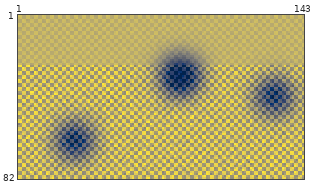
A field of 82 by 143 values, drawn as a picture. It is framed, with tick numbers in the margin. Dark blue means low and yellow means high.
No overall slope runs across the table. There are three dips. Overall the values sit about 70% of the way up the scale. A horizontal seam about 30% of the way down splits the table, and the top part is calmer.
